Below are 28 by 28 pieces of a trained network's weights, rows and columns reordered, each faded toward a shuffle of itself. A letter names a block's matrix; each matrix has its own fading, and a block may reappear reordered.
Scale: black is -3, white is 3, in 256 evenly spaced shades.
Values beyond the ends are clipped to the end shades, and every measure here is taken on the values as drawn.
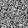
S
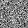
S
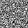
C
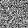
S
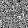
S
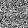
S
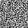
S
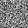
C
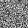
C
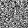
C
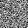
S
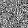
C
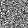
C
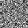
C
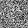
S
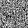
S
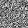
C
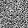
S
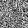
S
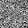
C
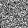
S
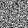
C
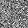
S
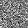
C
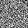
S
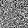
C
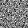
C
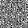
C
